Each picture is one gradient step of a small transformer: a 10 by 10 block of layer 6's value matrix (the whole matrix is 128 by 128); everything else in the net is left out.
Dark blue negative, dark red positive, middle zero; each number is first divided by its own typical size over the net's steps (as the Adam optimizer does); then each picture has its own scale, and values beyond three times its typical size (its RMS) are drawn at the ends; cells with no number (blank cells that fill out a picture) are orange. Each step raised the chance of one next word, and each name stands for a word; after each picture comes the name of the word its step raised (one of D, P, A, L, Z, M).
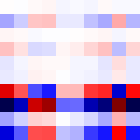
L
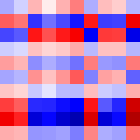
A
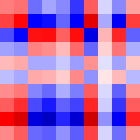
A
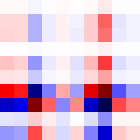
L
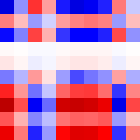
A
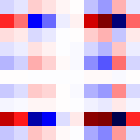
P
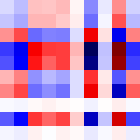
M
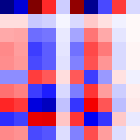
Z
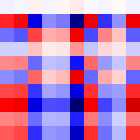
A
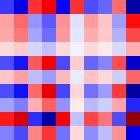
P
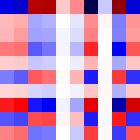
Z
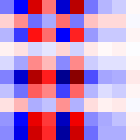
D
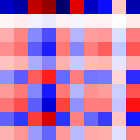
Z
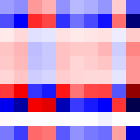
L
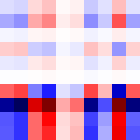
L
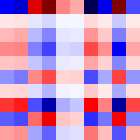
Z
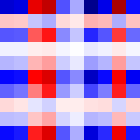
D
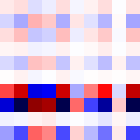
L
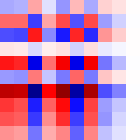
A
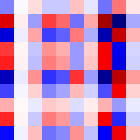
D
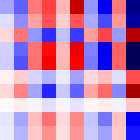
M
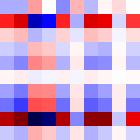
P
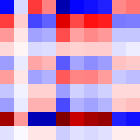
P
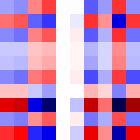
A
